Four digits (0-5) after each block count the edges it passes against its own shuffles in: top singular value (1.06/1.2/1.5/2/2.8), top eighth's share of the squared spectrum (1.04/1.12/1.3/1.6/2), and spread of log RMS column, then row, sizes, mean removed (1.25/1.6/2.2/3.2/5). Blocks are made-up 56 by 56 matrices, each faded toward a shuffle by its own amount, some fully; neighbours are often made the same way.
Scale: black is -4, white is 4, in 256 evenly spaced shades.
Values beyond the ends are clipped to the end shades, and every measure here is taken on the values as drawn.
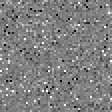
0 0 0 0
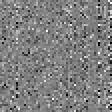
2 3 3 0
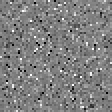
1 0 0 0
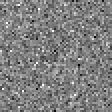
0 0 0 0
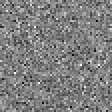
0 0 0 0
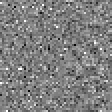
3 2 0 1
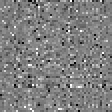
4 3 1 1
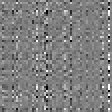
5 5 4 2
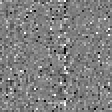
3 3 2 0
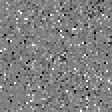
2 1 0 0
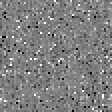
1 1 0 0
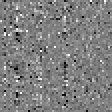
3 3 2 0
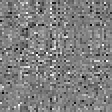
4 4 2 2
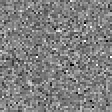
0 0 0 0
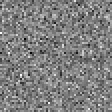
2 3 0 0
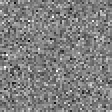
2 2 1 0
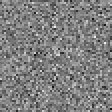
2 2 1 0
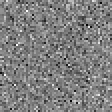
1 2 0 0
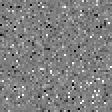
1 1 0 0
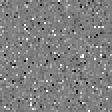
1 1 0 0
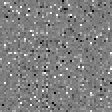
2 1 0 0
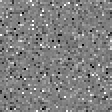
3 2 0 1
